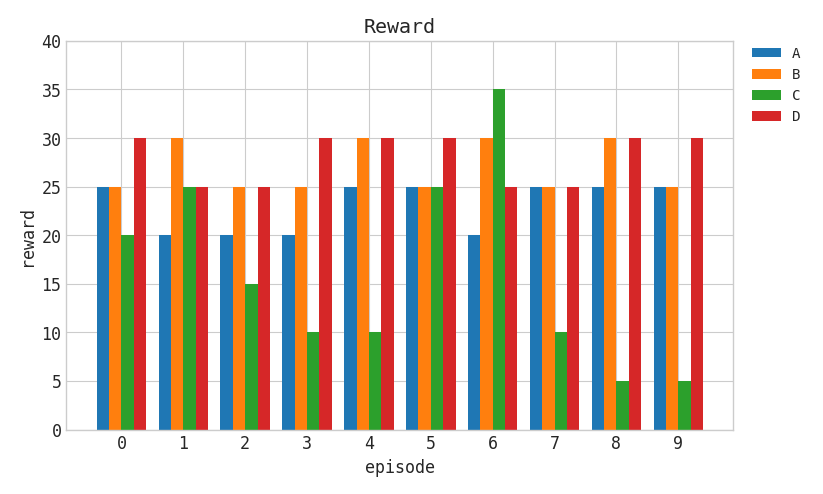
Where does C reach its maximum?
6
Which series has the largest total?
D
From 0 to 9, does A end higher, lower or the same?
the same
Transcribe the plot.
Title: Reward
x-axis: episode, ticks 0 1 2 3 4 5 6 7 8 9
y-axis: reward, ticks 0 5 10 15 20 25 30 35 40
Legend: A, B, C, D
Values:
A: 25 20 20 20 25 25 20 25 25 25
B: 25 30 25 25 30 25 30 25 30 25
C: 20 25 15 10 10 25 35 10 5 5
D: 30 25 25 30 30 30 25 25 30 30
